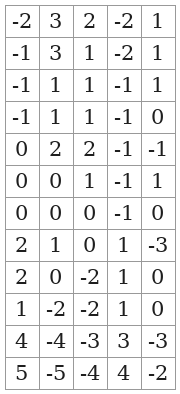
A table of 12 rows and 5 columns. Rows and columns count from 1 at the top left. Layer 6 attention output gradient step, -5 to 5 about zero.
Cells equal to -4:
2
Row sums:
2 2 1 0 2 1 -1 1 1 -2 -3 -2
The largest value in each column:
5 3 2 4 1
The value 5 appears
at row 12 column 1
